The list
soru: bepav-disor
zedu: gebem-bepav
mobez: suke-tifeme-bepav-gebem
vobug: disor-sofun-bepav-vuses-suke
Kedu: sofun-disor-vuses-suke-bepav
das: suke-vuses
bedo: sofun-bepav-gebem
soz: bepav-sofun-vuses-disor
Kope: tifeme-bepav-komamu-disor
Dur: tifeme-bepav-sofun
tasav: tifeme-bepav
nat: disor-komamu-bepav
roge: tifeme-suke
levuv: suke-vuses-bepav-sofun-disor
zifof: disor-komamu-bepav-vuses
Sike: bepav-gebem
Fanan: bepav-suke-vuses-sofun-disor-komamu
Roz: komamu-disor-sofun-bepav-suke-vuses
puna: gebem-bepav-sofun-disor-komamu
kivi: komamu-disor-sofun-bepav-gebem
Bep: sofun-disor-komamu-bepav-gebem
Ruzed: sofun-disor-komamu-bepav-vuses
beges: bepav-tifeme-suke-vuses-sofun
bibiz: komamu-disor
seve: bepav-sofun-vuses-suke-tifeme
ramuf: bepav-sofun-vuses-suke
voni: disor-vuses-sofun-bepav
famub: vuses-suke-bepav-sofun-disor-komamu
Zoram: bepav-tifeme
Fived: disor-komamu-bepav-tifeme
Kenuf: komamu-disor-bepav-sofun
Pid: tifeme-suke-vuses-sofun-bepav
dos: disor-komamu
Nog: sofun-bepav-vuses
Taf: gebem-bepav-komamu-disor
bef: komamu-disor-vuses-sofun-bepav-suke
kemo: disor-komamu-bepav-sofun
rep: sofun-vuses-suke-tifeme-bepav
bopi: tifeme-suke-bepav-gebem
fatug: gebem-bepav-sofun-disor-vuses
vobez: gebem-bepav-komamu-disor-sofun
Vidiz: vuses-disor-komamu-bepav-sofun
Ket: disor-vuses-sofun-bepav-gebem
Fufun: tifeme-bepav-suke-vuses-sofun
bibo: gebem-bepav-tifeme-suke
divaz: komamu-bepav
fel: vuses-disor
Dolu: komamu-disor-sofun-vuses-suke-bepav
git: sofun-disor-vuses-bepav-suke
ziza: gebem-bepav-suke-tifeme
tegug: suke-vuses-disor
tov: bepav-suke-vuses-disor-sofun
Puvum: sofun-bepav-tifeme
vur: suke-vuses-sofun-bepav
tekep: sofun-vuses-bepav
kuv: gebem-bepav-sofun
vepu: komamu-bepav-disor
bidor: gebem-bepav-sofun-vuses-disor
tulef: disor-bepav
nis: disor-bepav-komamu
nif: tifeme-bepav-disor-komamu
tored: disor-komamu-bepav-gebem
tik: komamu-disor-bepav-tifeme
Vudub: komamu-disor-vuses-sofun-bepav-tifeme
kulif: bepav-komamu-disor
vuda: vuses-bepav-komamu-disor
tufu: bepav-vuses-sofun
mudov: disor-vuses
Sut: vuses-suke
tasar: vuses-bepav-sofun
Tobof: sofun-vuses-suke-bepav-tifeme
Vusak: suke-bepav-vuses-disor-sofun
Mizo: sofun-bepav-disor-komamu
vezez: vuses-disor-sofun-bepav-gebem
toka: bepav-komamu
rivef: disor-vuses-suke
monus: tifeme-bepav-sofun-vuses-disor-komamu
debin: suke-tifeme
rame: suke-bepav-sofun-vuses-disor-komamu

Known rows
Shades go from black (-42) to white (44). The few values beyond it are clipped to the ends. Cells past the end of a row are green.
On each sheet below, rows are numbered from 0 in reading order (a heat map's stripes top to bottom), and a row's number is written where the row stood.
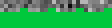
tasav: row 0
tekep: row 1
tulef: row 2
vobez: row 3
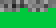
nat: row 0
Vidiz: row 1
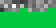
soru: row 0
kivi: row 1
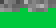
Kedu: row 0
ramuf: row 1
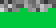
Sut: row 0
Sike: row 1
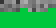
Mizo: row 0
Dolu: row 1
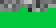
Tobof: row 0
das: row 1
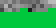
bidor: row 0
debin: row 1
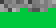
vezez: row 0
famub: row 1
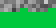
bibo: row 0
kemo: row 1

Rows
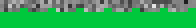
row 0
tik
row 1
nif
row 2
divaz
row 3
bopi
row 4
Ruzed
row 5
kulif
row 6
Bep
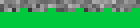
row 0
fatug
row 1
levuv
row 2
Fanan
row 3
puna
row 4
Roz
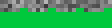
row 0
monus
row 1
tasar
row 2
zifof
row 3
vur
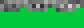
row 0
nis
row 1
Fived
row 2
soz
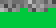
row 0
tored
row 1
vepu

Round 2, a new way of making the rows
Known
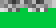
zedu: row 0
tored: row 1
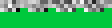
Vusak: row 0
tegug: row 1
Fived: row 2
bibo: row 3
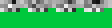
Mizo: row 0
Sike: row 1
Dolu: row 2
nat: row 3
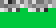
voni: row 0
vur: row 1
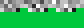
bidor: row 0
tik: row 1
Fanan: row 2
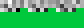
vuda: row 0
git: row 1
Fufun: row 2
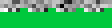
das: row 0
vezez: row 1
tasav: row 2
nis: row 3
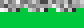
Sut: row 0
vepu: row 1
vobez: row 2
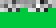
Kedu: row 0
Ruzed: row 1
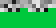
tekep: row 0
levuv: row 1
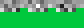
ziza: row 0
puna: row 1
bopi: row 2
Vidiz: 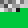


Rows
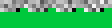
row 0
fel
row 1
Taf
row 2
toka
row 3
tufu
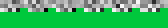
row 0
Roz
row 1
soz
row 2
tov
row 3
bef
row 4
Kenuf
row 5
zifof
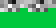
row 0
dos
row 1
nif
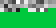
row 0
Puvum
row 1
mudov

